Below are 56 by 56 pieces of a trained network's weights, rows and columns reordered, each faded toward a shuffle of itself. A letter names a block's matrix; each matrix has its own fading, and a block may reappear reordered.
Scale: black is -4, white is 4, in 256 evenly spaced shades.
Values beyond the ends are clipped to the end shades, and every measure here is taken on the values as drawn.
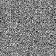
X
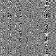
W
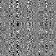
W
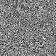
X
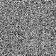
X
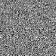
X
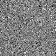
X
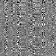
W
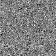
X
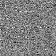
X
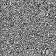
X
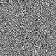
W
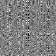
W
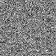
X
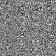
W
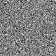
X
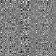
W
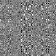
W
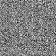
X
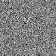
X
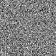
X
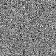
X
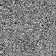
X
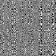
W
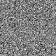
X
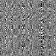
W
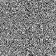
X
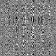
W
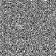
W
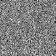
X
